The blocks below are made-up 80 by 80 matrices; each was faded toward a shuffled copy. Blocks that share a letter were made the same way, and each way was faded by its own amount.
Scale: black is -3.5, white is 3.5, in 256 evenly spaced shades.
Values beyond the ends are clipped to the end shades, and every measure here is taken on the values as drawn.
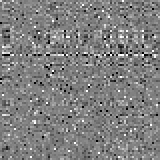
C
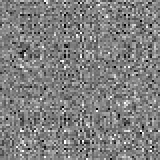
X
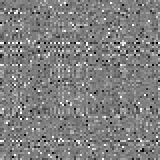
C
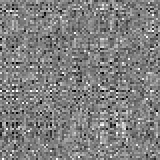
X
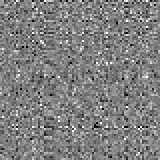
X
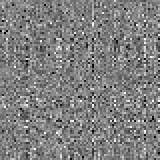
X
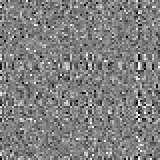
X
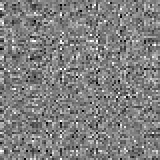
X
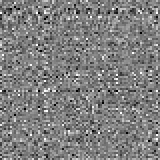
X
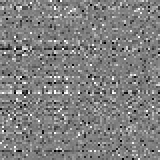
C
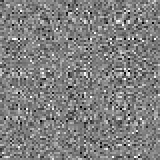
X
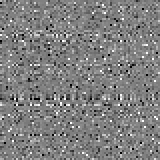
C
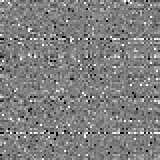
C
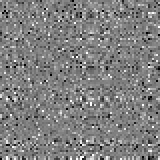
C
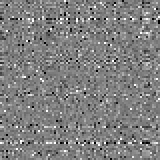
C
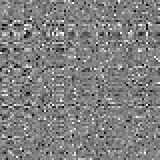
C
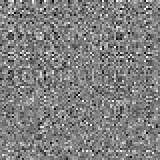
X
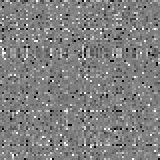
C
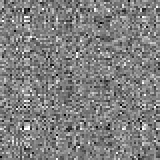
X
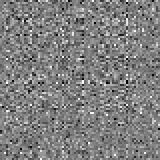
X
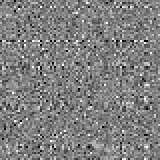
X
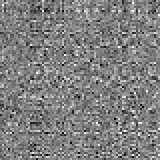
X
